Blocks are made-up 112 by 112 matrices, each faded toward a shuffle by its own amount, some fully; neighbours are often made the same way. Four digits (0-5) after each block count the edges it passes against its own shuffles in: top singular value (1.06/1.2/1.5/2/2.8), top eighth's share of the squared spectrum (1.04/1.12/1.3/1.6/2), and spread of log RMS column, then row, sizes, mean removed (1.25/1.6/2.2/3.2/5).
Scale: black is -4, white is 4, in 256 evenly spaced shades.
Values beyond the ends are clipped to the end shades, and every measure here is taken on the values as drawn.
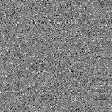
4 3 1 1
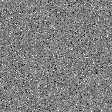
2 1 0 0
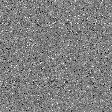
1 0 0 1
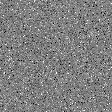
0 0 0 0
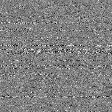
2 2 0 4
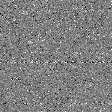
2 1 0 2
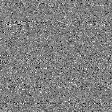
1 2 0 3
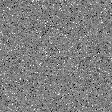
2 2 0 0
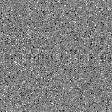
4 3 1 1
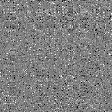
4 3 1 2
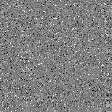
4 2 1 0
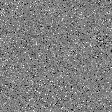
2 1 0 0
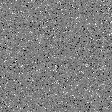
2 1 0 0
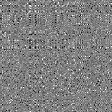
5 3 2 2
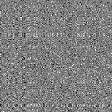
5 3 2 2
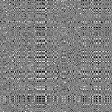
5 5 4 4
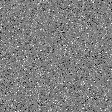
0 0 0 0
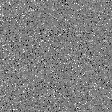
3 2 0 1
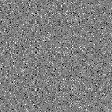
4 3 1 1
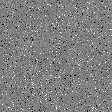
0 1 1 0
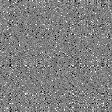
4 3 2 2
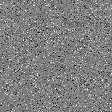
3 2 0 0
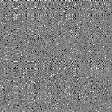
5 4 2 3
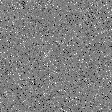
0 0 0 0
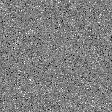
2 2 0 0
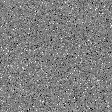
0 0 0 0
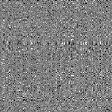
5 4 3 3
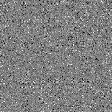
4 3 1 1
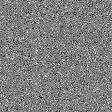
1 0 0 0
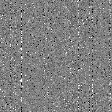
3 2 3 0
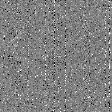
2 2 3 0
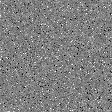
0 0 0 0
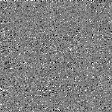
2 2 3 3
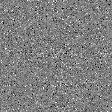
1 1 1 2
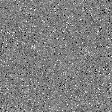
1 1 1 1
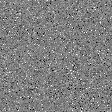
0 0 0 0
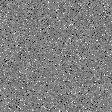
0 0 0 0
